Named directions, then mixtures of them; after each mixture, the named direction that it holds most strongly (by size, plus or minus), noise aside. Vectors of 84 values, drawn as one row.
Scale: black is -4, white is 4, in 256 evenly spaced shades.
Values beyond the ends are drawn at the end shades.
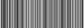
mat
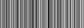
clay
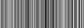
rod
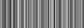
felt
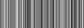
mat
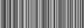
felt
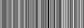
felt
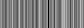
clay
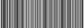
mat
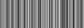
felt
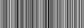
clay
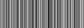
clay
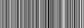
clay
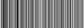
mat
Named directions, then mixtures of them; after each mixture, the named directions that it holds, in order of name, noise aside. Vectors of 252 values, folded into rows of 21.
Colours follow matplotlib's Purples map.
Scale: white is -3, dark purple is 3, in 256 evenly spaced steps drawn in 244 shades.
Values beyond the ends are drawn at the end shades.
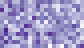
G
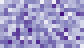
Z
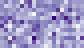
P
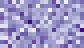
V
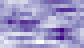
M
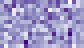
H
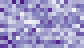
M, V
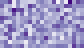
H, V, Z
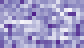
M, P, Z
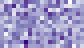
H, Z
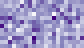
P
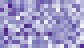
G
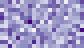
V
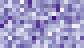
G, P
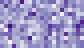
P, Z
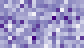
P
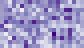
H, M, P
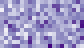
G
